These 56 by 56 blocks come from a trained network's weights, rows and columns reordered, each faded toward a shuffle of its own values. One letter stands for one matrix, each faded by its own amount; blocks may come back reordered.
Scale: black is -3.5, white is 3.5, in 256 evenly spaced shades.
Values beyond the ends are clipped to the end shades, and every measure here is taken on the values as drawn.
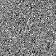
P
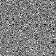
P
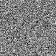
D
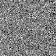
P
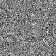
D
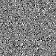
P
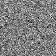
D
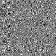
P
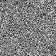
D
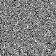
P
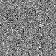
D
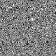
P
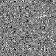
P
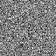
D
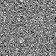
P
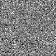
P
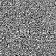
D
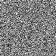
D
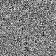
D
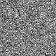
P
